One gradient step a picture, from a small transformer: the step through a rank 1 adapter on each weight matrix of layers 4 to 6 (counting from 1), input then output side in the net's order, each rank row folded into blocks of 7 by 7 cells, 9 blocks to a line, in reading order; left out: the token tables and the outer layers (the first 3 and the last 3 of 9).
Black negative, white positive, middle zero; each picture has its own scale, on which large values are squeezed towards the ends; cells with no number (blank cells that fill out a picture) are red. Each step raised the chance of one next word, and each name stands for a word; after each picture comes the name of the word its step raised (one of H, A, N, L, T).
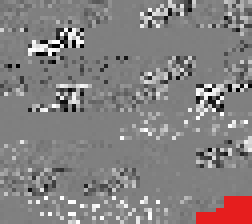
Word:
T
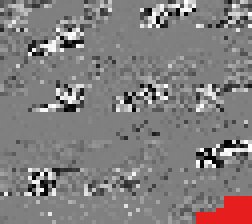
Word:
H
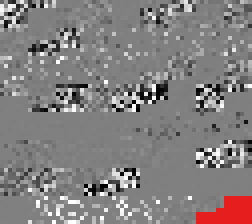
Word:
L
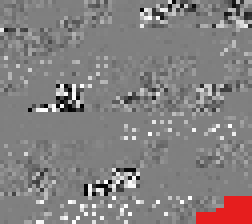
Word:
T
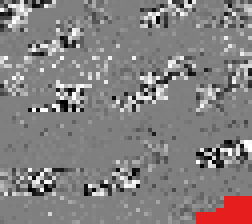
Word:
H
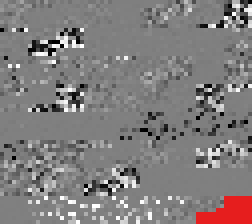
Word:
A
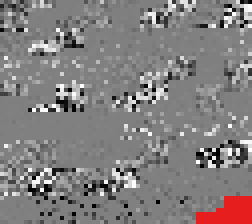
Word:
H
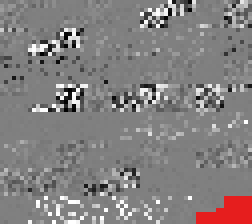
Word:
T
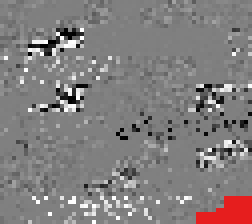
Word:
A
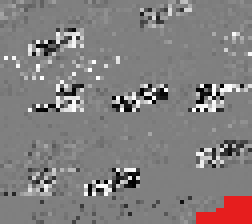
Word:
L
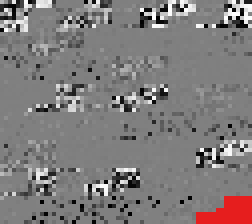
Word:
H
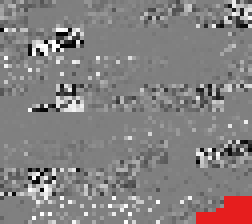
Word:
A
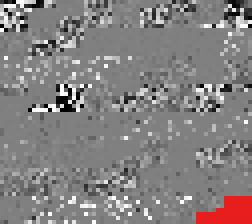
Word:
T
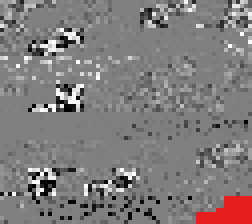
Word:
H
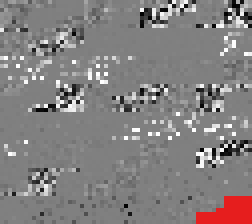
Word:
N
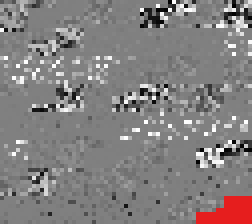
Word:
N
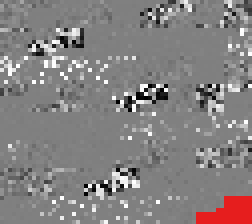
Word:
L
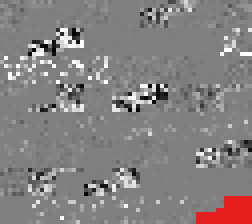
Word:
L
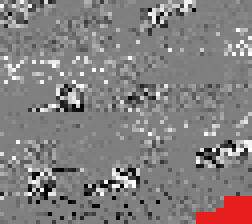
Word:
H
